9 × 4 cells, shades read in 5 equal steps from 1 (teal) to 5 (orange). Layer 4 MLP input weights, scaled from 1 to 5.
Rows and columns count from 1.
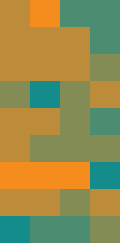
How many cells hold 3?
9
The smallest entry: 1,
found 3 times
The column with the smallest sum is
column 4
